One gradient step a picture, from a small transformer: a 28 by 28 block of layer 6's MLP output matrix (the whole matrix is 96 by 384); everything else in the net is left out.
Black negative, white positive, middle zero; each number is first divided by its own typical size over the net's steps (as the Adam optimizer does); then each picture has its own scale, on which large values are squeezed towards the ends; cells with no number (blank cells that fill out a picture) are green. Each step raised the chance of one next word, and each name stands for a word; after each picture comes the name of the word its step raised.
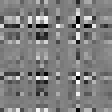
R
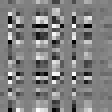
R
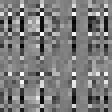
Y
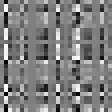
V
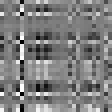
V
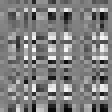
V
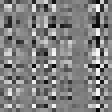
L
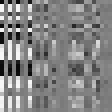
L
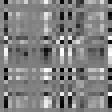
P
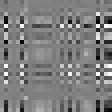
R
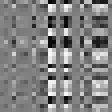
L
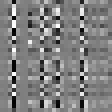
P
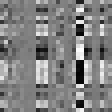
P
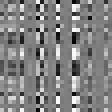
L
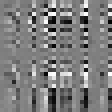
Y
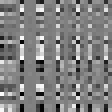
V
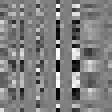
Y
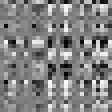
L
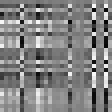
Y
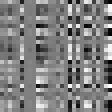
P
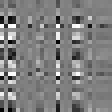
R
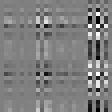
R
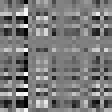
P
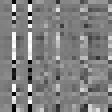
V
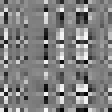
V
